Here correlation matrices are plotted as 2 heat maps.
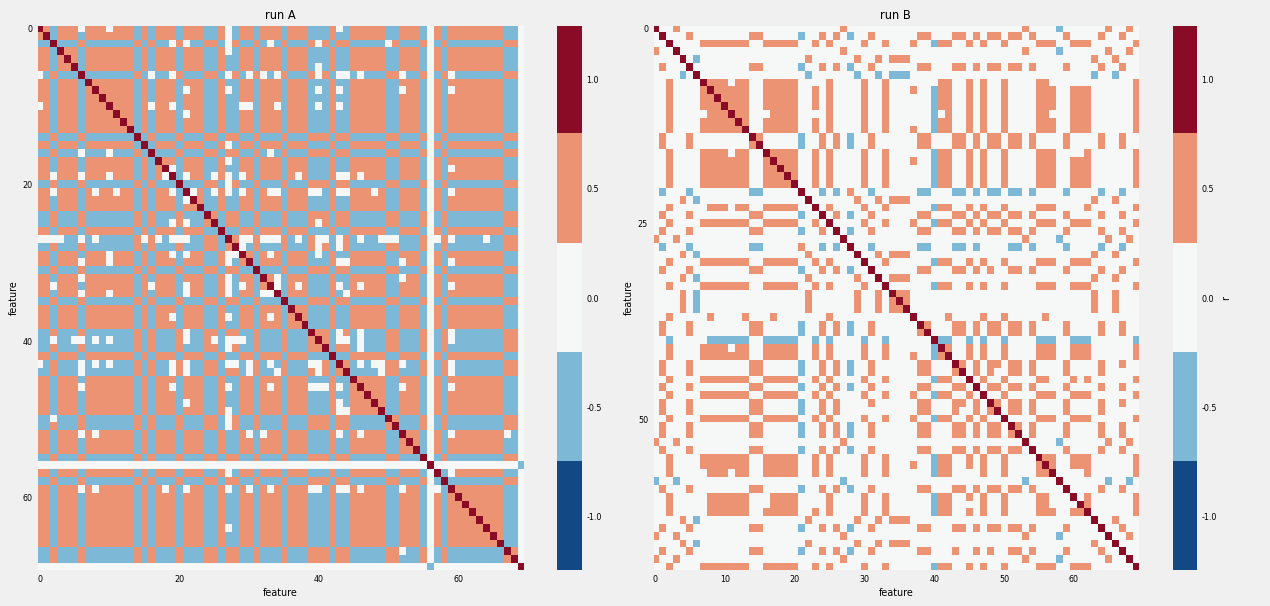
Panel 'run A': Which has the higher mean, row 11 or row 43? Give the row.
11
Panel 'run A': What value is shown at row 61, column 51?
-0.5
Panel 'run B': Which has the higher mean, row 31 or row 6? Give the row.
31
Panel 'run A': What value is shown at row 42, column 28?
-0.5
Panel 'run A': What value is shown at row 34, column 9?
0.5
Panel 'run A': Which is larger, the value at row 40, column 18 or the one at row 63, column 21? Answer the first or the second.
the second
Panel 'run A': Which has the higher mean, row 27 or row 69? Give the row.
69
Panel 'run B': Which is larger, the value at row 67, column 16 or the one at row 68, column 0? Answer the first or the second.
the second
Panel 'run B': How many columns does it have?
70
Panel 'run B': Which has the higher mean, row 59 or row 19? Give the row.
19
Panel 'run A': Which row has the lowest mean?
50
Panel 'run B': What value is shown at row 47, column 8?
0.5
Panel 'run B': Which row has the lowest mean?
40
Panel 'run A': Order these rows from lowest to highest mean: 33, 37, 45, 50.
50, 33, 37, 45
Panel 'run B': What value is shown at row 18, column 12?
0.5
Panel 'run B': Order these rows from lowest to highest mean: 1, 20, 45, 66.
66, 1, 45, 20
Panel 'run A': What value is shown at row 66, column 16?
-0.5
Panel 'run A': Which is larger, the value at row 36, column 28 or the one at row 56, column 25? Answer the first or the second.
the second
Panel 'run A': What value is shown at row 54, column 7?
0.5
